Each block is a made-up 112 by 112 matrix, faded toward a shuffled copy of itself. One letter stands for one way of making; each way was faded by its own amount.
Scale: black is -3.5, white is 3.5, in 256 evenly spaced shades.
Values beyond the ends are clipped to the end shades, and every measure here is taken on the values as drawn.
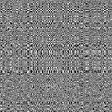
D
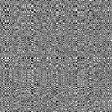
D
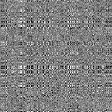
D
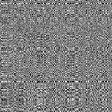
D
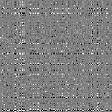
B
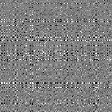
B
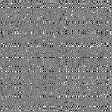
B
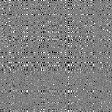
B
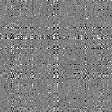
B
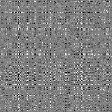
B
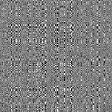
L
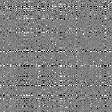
B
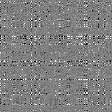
B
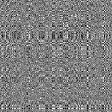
D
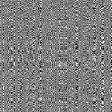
L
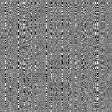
L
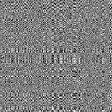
D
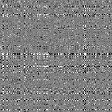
B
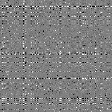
B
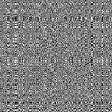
D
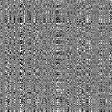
L
